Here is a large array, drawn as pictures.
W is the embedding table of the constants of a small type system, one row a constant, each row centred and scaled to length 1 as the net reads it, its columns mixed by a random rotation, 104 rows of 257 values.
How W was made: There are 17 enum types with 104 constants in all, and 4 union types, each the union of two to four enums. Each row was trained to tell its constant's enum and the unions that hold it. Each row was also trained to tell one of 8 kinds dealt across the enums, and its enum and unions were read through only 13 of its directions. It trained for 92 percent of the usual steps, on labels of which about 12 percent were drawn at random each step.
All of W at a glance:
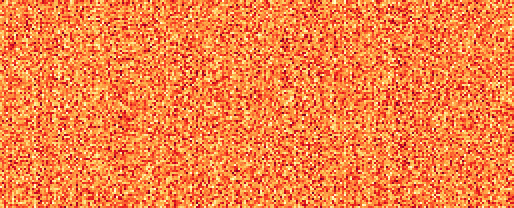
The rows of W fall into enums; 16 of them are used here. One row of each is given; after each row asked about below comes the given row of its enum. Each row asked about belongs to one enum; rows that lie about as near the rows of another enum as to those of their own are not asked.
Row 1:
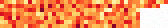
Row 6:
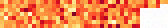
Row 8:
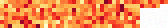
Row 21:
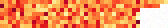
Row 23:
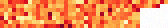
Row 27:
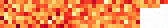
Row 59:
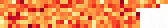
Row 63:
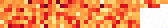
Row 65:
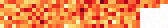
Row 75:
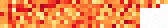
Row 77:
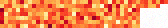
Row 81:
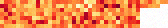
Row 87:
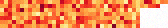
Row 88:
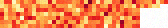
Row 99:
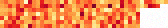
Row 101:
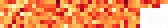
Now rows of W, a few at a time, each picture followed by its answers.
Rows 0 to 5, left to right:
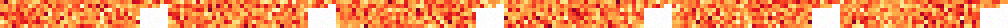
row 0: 1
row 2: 59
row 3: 27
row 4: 65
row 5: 88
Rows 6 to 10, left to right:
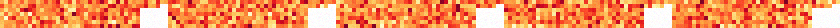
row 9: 81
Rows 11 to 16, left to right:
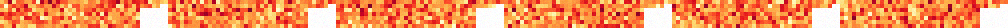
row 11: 75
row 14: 88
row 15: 21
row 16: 6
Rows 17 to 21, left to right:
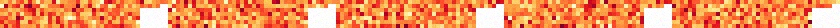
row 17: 8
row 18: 8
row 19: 23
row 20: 65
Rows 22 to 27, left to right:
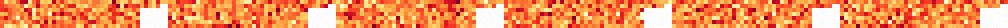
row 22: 81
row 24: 59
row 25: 63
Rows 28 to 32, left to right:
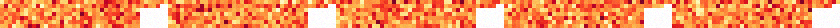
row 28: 59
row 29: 1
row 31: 65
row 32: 63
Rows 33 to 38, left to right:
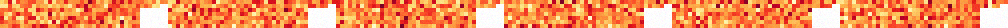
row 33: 88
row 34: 8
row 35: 63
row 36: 63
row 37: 63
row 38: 6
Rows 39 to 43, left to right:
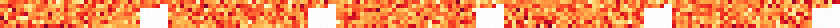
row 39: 23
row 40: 23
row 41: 59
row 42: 21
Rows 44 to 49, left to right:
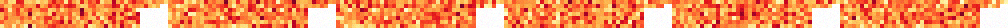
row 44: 59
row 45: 101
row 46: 6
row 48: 27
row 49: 6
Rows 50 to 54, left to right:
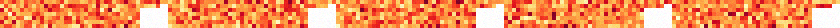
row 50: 101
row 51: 88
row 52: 88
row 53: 23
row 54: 21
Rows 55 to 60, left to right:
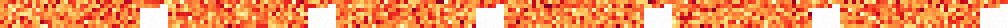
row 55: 101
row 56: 75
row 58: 101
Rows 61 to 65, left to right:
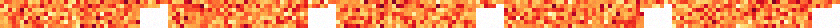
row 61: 65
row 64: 1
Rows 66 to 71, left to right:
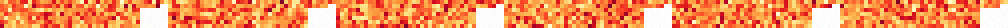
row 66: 23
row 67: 1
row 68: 23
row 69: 59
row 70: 23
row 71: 63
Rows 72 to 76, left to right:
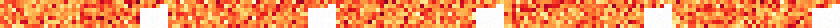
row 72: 65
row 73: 75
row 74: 63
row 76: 1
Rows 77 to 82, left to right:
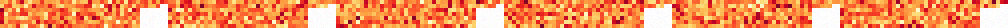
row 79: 101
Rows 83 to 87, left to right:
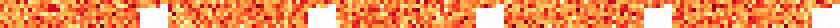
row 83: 65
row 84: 65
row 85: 1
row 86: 8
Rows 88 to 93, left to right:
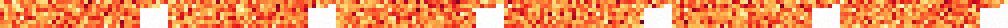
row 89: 6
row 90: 59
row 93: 75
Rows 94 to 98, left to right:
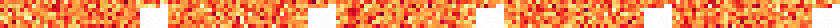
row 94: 101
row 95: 101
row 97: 1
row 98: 21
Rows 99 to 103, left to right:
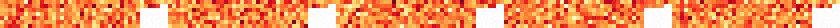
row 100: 75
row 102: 77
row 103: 75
